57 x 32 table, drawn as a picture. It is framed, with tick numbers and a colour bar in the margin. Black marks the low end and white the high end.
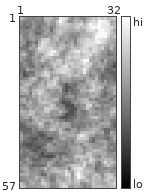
The halves do not mirror each other. No single row or column stands out from its neighbours. The field is mottled with small blotches.
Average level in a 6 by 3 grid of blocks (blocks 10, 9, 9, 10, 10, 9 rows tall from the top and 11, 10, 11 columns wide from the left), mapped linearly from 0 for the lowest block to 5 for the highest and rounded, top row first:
2 3 5
2 4 3
3 2 2
2 1 2
0 2 2
2 3 3
